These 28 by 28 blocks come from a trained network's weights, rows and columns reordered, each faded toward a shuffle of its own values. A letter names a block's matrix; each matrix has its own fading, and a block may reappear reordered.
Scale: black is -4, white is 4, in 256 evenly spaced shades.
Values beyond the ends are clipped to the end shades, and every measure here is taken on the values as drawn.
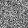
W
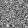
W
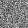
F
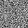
F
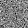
F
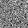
F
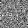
F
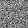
F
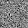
W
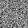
F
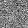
F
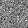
F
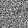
F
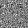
W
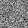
F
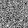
F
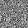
W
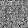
F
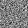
W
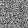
W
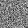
W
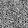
W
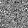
W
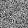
F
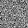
F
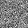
W
